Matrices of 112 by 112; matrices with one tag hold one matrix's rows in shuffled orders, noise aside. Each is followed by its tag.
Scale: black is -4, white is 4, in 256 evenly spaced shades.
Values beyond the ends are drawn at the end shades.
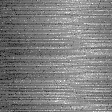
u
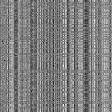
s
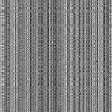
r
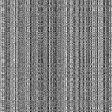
r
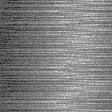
u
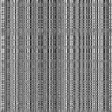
r
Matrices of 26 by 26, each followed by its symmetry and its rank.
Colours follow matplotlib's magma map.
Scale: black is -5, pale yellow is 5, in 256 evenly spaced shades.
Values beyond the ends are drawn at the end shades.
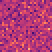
symmetric, full rank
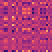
neither, rank two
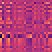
neither, rank two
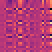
neither, rank two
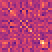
symmetric, rank five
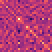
symmetric, rank five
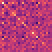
symmetric, rank five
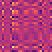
neither, rank two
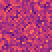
symmetric, full rank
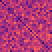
symmetric, full rank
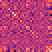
symmetric, rank five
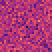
symmetric, full rank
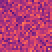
symmetric, full rank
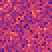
symmetric, full rank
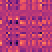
neither, rank two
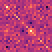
symmetric, rank five
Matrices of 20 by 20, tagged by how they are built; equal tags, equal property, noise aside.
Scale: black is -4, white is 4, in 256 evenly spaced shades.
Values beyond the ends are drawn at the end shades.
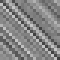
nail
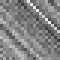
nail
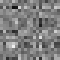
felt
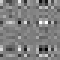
felt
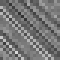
nail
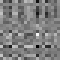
felt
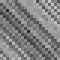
nail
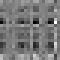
felt
